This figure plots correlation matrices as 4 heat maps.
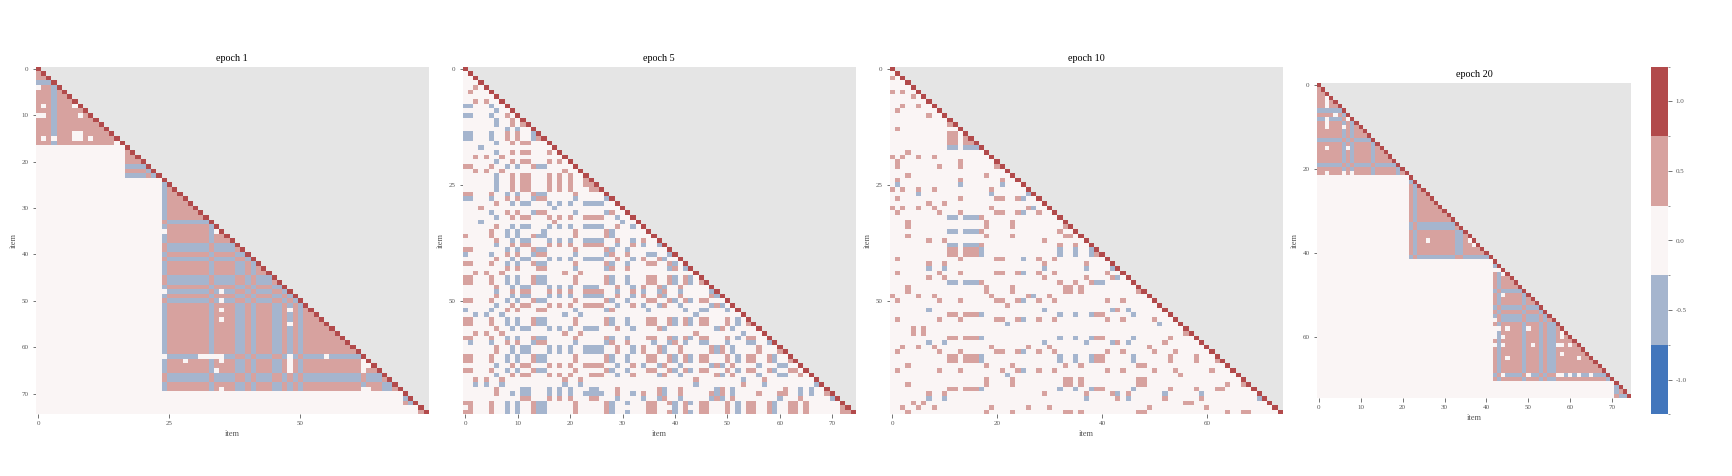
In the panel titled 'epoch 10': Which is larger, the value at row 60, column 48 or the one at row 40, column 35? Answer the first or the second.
the first
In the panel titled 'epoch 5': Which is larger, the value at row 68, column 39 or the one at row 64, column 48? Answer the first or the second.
the second
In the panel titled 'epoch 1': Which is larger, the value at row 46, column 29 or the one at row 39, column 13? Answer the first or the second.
the second
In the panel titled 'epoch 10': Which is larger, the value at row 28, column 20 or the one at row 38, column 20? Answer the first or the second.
the first
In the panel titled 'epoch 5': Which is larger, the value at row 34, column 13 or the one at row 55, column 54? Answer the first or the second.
the second
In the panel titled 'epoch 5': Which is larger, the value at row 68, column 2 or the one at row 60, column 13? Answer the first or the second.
the second
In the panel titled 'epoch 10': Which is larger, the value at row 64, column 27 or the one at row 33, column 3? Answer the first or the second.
the second
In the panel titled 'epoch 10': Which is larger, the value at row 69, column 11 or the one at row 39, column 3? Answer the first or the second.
the first
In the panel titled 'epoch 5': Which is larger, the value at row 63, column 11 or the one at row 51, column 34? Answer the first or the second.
the first
